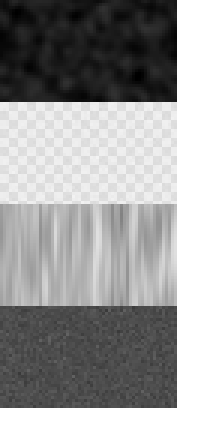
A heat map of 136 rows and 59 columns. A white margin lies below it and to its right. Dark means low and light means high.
The table splits into 4 rows of 1 panel. Panel 1,1: very low, blotchy, faint in contrast. Panel 2,1: very high, checkered, faint in contrast. Panel 3,1: high, streaked downward. Panel 4,1: low, fine-grained, faint in contrast.
